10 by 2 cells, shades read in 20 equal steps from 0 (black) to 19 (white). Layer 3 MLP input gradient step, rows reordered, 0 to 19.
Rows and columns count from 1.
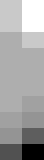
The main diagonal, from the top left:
15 19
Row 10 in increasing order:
0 6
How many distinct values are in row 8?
2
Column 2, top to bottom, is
19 19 15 13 13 13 12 11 7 0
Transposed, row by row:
15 15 13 13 13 13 13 12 11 6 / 19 19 15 13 13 13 12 11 7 0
